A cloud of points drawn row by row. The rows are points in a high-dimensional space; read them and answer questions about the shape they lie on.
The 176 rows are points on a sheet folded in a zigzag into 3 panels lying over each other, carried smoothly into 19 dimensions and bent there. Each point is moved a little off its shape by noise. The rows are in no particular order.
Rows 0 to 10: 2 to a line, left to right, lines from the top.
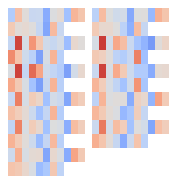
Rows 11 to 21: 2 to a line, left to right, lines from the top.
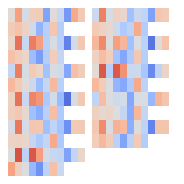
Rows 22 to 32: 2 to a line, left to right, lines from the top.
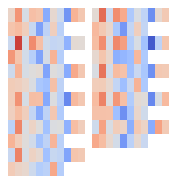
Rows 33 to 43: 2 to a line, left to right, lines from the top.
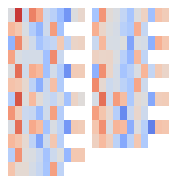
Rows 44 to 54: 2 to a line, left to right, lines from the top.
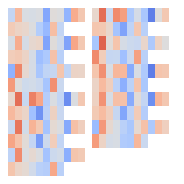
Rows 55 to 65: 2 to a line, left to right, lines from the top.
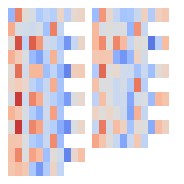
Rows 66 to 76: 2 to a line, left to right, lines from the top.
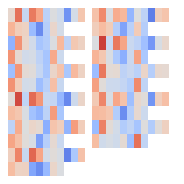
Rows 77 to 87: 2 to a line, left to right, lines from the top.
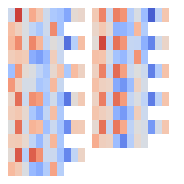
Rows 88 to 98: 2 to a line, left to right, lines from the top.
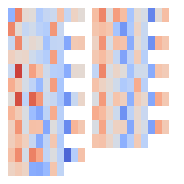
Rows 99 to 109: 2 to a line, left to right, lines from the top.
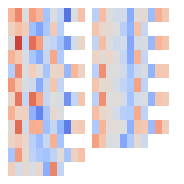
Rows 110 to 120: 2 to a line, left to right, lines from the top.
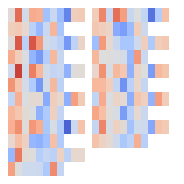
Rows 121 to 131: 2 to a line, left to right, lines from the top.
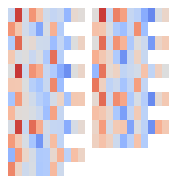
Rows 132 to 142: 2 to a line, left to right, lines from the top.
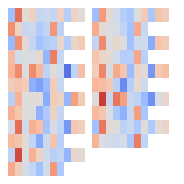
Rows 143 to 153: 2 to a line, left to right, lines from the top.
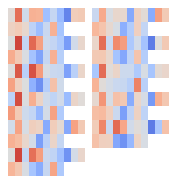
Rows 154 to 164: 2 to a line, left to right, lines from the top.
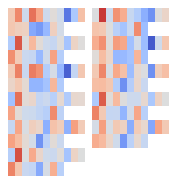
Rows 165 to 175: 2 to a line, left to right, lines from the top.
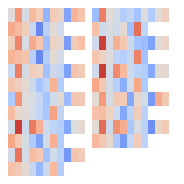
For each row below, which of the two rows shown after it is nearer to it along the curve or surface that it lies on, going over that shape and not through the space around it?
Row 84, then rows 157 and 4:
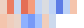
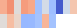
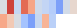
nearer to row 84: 157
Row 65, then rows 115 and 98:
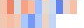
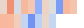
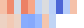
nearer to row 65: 115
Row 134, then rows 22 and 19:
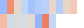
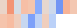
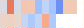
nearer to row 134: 19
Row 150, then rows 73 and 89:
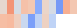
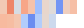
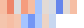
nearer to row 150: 73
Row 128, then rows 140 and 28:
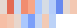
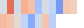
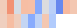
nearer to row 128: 140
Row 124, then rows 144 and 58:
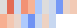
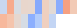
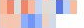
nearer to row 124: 58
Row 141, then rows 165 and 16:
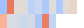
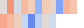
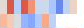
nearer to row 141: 16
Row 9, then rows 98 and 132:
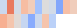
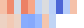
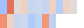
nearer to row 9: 98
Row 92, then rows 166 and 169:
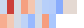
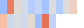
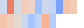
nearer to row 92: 166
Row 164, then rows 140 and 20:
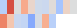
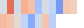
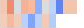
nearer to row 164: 140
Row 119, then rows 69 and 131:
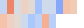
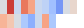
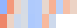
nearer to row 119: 131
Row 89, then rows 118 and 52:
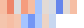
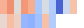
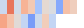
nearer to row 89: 118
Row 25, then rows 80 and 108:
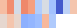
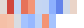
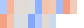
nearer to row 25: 108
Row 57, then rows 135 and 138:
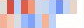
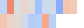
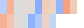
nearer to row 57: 135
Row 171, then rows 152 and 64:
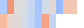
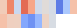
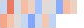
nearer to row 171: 64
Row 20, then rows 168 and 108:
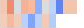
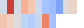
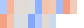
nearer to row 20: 108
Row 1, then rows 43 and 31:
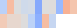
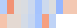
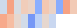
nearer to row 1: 31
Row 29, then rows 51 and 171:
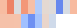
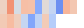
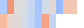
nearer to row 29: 51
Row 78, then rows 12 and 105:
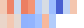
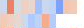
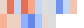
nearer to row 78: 105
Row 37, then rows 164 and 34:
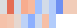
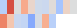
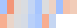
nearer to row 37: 34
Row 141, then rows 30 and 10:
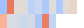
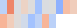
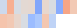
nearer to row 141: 30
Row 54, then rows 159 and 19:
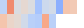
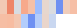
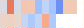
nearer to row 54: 19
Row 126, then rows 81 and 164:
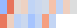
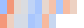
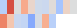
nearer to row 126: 164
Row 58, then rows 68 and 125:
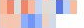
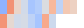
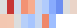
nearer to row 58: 68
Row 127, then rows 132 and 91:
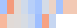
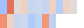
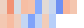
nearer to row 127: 132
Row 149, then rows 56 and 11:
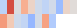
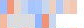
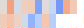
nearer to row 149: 56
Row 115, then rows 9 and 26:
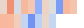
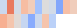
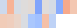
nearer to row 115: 26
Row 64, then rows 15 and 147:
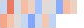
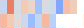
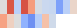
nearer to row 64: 15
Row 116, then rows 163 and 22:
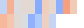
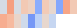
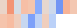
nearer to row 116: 163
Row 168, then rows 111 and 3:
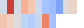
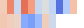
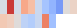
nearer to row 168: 3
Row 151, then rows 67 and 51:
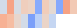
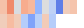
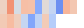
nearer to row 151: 51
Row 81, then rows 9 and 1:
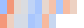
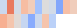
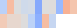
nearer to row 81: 9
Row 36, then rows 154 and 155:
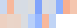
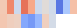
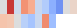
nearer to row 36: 154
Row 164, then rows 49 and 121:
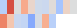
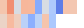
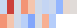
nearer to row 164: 121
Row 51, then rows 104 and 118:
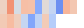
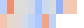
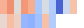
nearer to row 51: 118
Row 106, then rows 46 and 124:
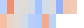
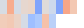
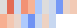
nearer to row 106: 124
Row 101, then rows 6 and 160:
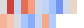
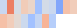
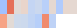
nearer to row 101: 160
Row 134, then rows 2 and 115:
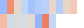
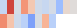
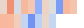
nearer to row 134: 2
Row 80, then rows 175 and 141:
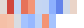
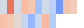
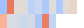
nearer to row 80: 141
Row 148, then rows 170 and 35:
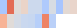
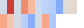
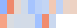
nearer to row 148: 35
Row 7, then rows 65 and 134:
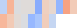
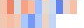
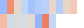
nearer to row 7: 65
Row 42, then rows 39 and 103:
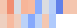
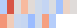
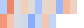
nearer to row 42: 103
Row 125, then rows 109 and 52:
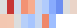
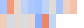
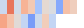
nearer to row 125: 109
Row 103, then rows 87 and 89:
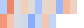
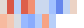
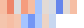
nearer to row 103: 89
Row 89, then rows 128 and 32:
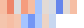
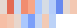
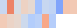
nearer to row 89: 128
